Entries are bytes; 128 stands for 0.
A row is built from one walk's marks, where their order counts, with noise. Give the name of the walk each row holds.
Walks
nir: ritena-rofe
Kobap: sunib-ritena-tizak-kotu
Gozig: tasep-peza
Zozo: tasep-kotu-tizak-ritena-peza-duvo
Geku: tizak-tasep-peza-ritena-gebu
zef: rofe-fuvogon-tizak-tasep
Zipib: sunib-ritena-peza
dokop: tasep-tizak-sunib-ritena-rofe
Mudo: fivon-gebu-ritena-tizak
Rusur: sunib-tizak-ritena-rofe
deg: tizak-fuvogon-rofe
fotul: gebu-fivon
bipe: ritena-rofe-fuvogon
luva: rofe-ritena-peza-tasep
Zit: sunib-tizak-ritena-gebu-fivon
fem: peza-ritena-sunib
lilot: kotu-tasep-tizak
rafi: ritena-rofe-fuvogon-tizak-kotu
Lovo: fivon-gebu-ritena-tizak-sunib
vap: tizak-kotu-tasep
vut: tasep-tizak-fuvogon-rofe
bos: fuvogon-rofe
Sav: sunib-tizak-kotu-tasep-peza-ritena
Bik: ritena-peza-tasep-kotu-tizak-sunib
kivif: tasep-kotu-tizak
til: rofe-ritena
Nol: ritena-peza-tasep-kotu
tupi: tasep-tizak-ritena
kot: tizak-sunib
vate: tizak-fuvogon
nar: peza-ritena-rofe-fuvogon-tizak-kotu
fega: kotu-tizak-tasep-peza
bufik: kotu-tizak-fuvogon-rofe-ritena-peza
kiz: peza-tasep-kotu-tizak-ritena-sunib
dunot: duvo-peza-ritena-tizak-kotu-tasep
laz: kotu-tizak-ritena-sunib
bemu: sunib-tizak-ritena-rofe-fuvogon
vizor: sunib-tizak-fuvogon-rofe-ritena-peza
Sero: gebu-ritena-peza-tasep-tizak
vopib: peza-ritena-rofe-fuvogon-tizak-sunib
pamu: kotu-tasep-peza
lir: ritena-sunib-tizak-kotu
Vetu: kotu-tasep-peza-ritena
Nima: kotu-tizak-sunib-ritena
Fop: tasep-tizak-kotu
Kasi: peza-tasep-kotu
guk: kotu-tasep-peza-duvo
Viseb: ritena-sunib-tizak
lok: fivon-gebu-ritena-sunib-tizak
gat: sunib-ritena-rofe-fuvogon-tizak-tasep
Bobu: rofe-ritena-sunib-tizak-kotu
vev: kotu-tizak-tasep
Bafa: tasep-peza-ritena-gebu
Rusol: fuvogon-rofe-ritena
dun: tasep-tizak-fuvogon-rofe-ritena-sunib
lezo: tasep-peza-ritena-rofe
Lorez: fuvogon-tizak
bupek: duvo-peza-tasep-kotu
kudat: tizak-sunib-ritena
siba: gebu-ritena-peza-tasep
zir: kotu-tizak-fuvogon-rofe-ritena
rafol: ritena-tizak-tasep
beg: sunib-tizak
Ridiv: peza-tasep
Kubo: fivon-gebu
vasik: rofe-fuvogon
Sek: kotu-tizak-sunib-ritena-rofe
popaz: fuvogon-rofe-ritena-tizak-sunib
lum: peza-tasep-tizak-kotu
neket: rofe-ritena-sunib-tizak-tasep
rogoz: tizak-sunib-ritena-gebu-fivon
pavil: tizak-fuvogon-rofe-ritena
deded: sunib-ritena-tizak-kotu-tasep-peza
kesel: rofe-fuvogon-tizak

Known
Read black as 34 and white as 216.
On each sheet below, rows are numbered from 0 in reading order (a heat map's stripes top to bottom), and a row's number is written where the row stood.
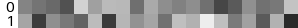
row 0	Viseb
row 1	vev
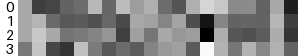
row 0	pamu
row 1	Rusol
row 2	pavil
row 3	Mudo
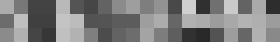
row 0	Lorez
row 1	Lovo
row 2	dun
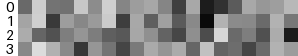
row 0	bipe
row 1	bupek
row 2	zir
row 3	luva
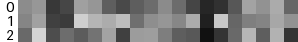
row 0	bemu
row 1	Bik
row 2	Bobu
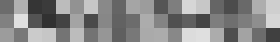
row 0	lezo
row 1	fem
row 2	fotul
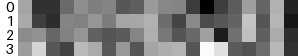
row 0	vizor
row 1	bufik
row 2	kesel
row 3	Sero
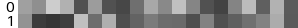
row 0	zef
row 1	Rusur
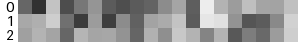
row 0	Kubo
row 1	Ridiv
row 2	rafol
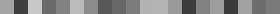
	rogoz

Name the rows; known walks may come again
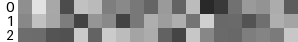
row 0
vate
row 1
luva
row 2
nir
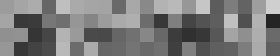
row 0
rafol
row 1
bufik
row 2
bemu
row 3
Rusur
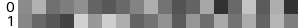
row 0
kesel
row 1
vut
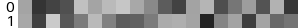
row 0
Sek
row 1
rogoz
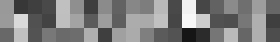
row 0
beg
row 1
Sero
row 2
Bobu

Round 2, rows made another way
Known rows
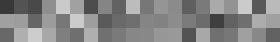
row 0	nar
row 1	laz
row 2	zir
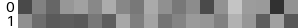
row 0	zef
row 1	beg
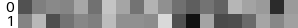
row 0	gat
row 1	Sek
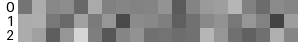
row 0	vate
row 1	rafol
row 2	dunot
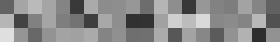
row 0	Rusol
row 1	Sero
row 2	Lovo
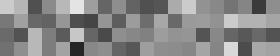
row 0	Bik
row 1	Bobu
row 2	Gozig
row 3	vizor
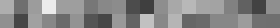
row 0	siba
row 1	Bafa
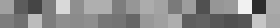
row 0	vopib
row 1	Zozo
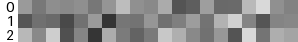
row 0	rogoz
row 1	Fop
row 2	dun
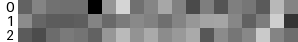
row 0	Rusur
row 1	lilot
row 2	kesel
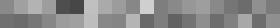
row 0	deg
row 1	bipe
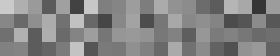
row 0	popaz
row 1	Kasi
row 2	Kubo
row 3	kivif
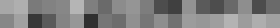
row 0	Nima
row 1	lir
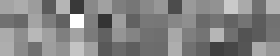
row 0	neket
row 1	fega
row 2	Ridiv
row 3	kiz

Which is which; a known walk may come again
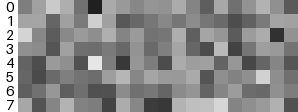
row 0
pavil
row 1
laz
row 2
Lovo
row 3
Mudo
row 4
pamu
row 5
kesel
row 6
tupi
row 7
Sero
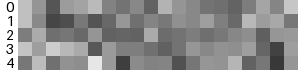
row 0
fem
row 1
Viseb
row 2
Kobap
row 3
luva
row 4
vev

